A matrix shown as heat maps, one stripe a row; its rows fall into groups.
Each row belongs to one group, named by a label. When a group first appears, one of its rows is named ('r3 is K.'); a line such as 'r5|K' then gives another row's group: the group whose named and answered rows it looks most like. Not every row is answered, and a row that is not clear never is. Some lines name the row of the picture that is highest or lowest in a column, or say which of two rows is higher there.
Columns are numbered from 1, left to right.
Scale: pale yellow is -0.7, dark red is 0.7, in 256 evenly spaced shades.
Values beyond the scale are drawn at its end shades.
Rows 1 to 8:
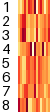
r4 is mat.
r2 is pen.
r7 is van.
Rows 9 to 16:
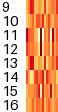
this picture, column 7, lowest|11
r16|van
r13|pen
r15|mat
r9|pen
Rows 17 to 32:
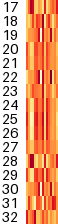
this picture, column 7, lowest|32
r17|pen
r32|van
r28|pen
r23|van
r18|van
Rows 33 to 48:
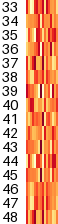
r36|mat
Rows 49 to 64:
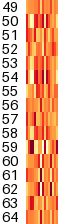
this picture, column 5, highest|57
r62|mat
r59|pen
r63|pen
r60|mat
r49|mat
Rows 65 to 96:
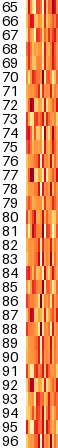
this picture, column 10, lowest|81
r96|mat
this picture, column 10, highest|74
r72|pen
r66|pen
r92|pen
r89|mat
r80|van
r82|mat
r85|van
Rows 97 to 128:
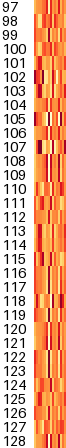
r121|mat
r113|pen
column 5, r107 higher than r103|No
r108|mat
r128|mat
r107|pen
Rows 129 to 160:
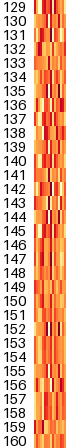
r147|van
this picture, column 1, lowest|138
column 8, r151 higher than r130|Yes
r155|mat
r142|van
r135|mat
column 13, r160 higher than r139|No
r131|van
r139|mat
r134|van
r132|pen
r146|van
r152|mat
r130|mat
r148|van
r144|mat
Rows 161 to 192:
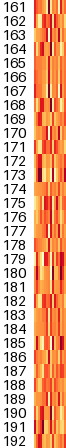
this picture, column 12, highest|175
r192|pen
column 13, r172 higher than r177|No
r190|van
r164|van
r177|mat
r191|van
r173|pen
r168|van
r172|pen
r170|mat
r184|mat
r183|mat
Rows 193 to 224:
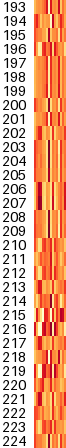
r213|pen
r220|van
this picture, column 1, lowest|215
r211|van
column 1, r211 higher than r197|Yes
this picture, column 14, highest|215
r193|mat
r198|mat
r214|van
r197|mat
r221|pen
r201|mat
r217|pen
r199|mat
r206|pen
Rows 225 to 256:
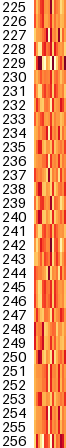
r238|pen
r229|pen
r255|mat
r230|van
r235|pen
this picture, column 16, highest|229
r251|mat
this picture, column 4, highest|229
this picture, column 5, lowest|256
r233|van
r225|van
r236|mat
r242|van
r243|van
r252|mat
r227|mat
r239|van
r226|van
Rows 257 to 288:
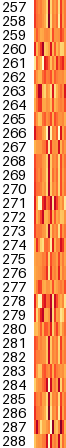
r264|pen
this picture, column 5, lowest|261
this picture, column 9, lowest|287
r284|mat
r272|van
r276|mat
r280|van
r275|mat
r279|van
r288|mat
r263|pen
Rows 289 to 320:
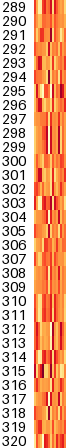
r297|mat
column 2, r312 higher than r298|Yes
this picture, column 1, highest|315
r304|mat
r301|pen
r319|pen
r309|mat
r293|pen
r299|mat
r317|mat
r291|van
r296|pen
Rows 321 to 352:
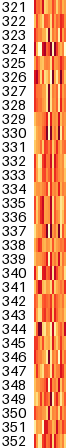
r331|van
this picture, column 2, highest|326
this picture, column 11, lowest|344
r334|mat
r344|pen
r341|pen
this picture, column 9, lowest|326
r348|mat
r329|mat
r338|pen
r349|van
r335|van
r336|van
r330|mat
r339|mat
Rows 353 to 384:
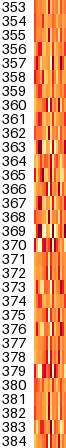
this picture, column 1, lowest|369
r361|pen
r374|pen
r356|pen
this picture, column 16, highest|369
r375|mat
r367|pen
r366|mat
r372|mat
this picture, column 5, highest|365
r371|mat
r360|mat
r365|van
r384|mat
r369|pen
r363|pen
